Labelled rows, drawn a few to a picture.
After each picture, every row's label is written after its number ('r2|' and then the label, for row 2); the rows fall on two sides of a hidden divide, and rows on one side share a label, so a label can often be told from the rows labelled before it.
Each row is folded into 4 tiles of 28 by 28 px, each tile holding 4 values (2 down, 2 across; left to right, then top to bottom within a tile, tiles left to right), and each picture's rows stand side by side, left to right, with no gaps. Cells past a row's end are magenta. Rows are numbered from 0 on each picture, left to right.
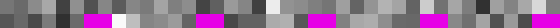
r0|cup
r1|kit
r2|cup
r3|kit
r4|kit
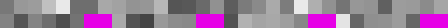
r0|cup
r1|cup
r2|kit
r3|kit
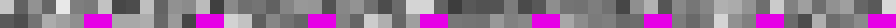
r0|cup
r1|kit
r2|kit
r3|kit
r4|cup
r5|kit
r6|cup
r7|cup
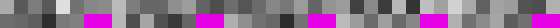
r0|cup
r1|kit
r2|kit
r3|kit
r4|cup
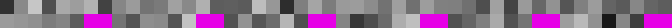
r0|kit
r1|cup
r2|kit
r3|cup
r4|cup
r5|kit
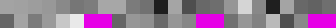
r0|cup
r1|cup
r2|cup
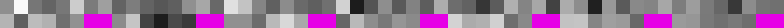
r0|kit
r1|kit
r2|cup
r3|cup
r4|kit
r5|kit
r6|kit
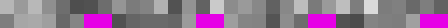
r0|cup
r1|cup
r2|kit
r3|cup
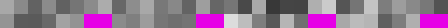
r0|cup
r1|kit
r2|kit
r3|kit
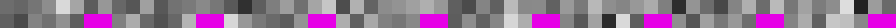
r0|cup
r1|kit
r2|kit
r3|kit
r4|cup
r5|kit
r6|kit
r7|cup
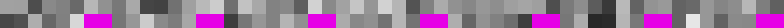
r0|cup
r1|kit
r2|cup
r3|cup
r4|kit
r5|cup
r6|kit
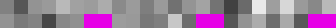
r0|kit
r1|kit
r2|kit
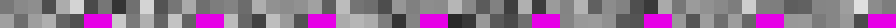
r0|kit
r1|kit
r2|kit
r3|kit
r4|cup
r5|cup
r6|kit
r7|kit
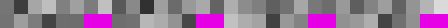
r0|kit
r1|kit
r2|kit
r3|kit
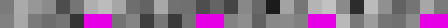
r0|kit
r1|cup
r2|kit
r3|kit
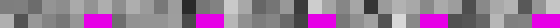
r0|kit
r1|cup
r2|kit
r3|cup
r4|cup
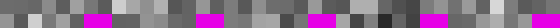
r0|kit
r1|cup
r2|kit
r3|kit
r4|cup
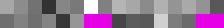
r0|kit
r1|cup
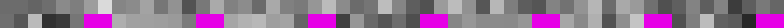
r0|kit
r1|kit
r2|kit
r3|cup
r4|cup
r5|kit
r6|kit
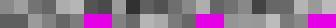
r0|cup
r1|kit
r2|kit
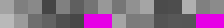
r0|kit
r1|kit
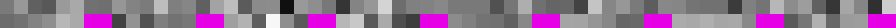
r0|cup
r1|cup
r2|kit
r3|kit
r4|kit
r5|kit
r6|kit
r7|cup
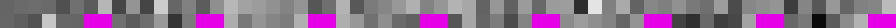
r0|cup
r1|cup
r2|cup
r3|kit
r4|cup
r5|kit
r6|cup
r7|cup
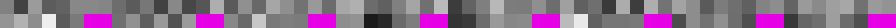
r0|kit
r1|cup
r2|kit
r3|cup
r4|cup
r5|kit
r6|cup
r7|cup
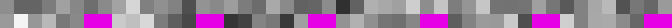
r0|kit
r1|kit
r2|cup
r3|kit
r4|kit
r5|kit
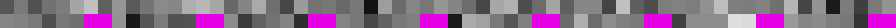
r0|kit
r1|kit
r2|kit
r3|cup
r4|cup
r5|cup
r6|cup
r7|kit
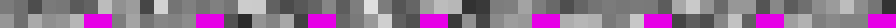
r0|cup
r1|cup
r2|cup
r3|kit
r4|cup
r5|kit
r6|cup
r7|kit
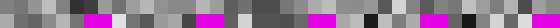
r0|cup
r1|kit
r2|kit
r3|cup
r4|cup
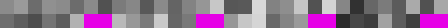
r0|cup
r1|kit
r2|kit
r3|cup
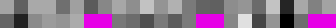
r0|cup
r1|cup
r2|kit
